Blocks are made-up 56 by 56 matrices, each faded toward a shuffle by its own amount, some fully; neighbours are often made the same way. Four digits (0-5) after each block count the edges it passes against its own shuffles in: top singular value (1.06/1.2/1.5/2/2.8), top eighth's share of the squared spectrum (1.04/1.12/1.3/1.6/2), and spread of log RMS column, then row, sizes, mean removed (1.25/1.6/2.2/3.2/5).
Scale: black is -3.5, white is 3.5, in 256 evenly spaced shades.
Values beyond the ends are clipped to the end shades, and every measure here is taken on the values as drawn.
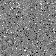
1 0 0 0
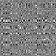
4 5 3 3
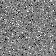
0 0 0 0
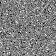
0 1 0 0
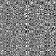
4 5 3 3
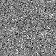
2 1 0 0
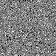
1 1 0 0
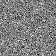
1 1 0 0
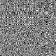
4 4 2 2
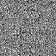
3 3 1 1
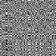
4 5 3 3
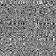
4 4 2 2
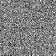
3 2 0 0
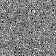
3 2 1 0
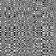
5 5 4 3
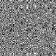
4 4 2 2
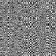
4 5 3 3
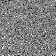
3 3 1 1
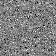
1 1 0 0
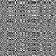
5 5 3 3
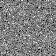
0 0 0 0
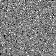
0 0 0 0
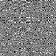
4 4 1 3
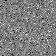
1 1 0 0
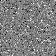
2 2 0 1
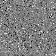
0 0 0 0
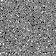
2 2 0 1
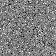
0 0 0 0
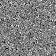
0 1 0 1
